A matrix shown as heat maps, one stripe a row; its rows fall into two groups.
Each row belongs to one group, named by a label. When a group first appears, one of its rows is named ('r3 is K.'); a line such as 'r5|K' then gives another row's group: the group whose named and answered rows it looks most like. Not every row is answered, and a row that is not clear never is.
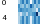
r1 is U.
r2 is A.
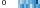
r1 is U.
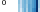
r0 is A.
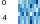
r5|U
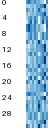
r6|A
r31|U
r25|U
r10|U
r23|A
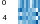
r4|A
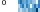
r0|A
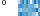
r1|A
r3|A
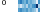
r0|A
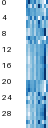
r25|U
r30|U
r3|A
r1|U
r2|A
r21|A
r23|U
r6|U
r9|A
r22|A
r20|A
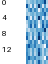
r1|U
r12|U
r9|U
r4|U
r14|A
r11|A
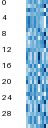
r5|A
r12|A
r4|A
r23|A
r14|U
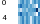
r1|A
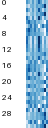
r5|A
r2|U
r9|U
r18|U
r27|U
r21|A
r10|U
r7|A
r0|U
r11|U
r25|A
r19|A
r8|A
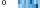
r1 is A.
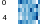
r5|A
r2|U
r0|A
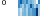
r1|U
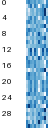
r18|A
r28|U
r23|A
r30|U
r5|A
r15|A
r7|A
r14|U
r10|U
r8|U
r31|A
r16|A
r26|A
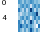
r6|A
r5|U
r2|U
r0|U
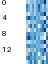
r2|U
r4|A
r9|A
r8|A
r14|A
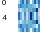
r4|U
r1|A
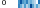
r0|A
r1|U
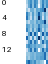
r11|A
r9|U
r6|U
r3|U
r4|U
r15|A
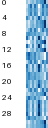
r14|A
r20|U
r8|A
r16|U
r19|A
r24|A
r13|A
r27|U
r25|U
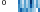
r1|U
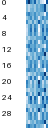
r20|U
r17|A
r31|A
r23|U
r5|U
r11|A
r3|A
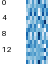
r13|A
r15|U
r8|U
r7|A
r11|A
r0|U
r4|U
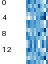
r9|A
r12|A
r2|A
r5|A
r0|A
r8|U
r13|U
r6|A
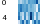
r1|A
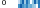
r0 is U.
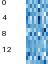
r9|U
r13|A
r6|A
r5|U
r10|A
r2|U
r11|A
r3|A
